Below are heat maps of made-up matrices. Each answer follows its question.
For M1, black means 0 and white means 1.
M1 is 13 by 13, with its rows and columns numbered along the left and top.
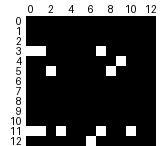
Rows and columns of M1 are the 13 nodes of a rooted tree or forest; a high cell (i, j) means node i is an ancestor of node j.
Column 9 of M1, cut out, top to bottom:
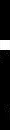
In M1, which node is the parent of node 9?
4
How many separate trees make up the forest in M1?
4
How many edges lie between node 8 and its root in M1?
1
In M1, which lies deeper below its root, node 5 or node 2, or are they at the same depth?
node 2
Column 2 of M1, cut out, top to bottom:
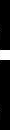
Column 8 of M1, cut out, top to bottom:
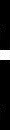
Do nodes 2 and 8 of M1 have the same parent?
yes
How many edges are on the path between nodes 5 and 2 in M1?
1
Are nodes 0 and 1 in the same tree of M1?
yes
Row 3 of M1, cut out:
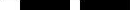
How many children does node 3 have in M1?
3
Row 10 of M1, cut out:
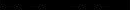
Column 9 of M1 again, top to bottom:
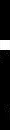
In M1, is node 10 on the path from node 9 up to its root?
no
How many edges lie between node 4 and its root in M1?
0
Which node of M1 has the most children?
3
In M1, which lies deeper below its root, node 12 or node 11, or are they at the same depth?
the same depth
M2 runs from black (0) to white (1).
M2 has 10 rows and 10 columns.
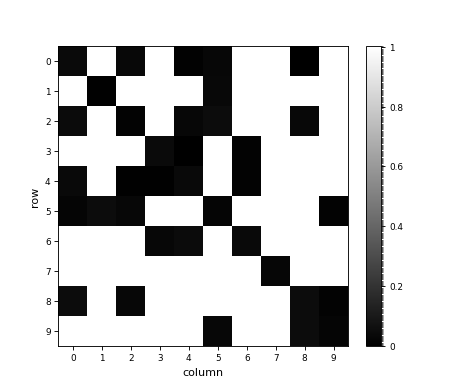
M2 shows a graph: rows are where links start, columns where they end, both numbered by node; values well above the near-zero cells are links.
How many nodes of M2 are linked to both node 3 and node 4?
5
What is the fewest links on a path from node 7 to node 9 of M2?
1
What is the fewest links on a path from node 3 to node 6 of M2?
2
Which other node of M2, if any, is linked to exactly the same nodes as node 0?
node 2
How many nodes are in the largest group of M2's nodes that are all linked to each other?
5
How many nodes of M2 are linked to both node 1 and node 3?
5
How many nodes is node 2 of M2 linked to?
5
